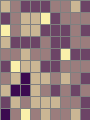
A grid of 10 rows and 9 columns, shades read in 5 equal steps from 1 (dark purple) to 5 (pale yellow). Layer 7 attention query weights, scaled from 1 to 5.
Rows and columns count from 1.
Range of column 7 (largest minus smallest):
3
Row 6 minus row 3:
-3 2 0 0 0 0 1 0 1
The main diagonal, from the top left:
4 3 4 2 3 2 4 2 2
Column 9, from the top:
2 3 2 3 2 3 2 3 2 2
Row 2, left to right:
2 3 4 4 5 2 3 3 3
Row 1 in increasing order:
2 2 2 2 3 3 3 4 4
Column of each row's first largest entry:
1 5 1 1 7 2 2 1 2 3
